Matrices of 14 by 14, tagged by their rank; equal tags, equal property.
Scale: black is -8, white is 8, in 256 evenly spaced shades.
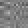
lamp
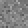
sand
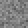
sand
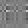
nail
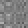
lamp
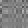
nail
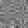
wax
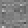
wax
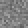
sand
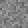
sand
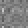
lamp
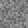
sand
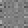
lamp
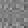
lamp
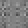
lamp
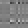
nail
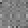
wax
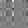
nail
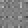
wax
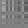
nail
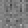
wax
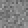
sand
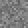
sand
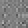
wax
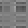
nail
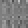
lamp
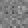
wax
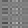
nail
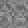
wax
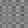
nail
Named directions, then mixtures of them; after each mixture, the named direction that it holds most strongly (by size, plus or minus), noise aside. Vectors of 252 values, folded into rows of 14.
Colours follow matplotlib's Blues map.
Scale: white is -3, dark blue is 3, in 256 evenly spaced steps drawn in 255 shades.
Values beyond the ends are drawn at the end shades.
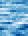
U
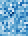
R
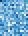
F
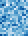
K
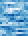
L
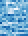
L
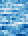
U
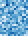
K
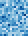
K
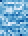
L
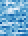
L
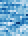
U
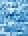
L
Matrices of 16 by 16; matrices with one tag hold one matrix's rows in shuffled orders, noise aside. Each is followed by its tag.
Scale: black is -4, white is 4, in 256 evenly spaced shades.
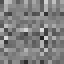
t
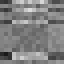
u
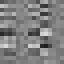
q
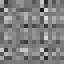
t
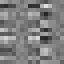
q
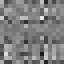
t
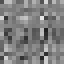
t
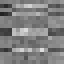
u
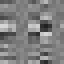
q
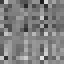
t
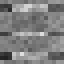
u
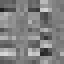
q
